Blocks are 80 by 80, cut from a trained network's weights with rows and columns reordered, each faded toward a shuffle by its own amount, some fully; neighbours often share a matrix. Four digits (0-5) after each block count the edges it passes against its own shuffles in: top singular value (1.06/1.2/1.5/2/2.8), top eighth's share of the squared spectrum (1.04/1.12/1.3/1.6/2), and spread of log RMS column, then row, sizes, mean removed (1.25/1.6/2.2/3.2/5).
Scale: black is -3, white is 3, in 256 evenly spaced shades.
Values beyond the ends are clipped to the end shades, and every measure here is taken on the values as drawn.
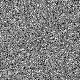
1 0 0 0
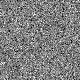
0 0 0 0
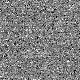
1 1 0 0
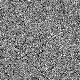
0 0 0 0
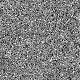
0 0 0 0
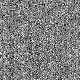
1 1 0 0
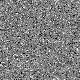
0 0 0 0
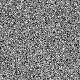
1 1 0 0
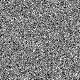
1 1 0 0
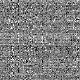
3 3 3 1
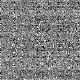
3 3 3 0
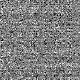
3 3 3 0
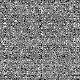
3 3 3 0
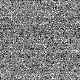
2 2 2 0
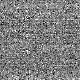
2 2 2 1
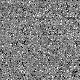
1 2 1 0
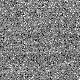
1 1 0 0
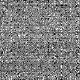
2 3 3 1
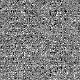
2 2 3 1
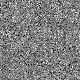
1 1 1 0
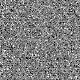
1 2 2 0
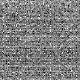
3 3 3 1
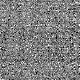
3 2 2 0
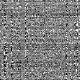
3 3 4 1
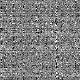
3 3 3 1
